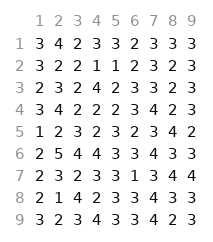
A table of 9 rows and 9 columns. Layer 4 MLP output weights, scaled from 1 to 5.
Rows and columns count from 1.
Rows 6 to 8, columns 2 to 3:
5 4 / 3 2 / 1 4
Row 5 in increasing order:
1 2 2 2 2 3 3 3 4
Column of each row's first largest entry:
2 1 4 2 8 2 8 3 4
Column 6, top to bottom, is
2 2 3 3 2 3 1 3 3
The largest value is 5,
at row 6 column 2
